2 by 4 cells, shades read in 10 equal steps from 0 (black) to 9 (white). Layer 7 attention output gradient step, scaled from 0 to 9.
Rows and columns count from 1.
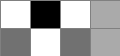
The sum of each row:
24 23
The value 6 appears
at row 1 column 4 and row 2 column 4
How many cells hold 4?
2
